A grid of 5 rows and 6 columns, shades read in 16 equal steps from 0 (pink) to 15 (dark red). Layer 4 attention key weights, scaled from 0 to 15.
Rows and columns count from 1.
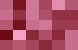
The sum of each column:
42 46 34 41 44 38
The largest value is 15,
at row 4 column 1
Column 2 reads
14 11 14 0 7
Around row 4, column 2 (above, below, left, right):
14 7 15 12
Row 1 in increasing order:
2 4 6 7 9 14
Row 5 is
9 7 9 12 9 5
